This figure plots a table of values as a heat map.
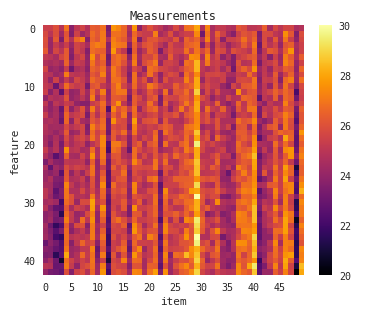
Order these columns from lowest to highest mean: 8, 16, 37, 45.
16, 8, 45, 37
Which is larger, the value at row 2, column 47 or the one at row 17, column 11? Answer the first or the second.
the second
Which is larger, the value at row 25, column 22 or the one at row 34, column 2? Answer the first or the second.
the first
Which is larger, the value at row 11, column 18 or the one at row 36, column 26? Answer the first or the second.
the second
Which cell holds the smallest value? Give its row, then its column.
42, 48
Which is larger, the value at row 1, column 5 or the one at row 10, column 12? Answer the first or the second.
the second
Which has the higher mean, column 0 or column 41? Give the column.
0
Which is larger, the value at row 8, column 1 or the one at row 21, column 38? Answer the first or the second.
the second
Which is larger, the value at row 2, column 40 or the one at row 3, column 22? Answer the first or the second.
the first
